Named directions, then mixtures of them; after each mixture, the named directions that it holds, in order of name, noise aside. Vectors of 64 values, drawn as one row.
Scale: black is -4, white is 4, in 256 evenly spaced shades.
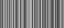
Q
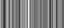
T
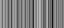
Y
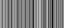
Y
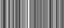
T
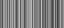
Q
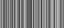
Q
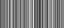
Q, Y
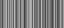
Q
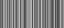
Q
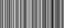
Q, Y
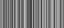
Q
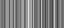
Q, T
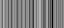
Y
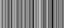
Y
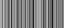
Y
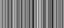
Y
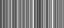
Y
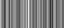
T, Y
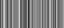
Q, T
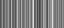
Y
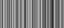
Q, Y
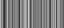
Q, T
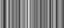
T
